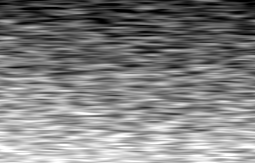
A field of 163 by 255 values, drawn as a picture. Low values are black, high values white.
The grain runs across in streaks. There is an overall slope up to the bottom. On average the colour sits 50% of the way up the scale.
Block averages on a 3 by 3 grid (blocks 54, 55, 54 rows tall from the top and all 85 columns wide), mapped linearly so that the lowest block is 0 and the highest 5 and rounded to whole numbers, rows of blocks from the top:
0 0 0 / 3 2 2 / 5 5 5
